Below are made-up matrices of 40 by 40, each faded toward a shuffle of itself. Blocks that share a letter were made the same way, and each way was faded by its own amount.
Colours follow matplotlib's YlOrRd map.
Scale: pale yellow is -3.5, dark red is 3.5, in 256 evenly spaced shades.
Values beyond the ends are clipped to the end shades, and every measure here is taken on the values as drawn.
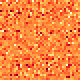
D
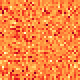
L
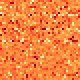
D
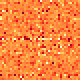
D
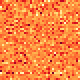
L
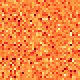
L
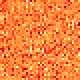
L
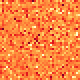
D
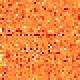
D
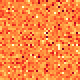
D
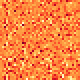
L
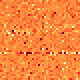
D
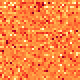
D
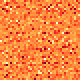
L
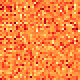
L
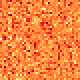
L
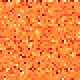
D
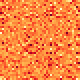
L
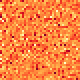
L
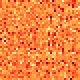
L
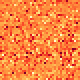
D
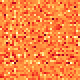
D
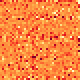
D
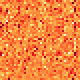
L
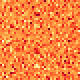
L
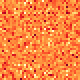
L
